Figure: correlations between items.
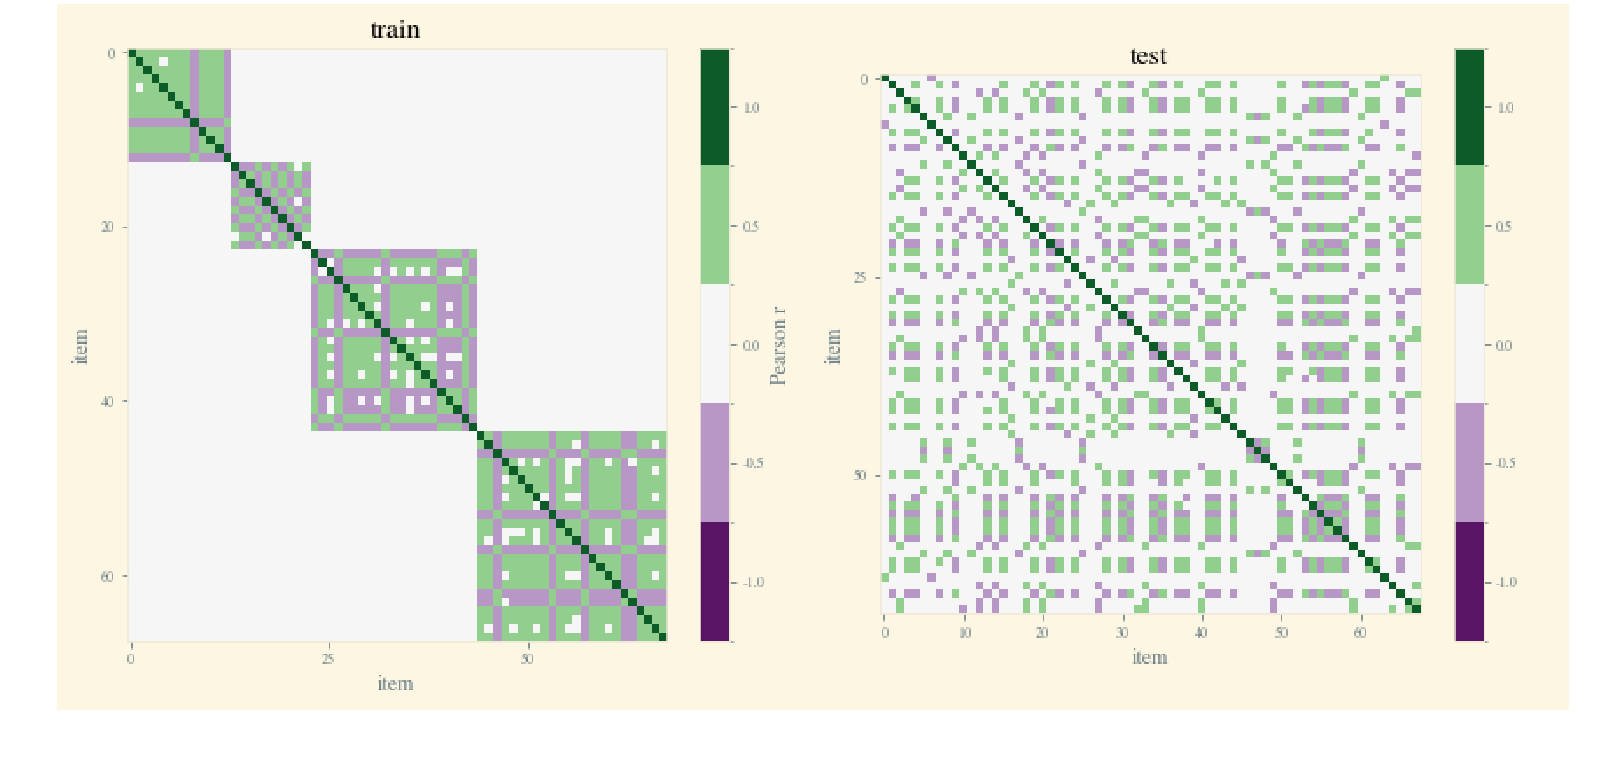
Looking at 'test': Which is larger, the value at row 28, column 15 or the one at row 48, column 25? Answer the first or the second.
the first
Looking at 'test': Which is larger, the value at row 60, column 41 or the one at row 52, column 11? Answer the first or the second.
the second
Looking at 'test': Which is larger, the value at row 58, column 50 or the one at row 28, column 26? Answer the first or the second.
the second
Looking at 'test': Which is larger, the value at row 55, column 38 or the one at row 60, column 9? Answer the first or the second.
the second
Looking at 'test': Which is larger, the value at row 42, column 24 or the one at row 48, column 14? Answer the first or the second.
the first
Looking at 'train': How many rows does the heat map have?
68
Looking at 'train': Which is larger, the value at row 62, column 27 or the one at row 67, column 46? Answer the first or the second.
the first
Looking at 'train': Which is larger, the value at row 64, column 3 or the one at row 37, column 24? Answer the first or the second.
the second
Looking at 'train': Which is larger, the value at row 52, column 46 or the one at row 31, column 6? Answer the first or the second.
the second
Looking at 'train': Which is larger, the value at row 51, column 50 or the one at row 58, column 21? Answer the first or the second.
the first
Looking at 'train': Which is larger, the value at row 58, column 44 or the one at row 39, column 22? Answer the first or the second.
the first
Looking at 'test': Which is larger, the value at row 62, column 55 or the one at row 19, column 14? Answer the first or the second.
the second
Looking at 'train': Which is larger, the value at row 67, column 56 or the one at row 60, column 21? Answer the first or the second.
the first
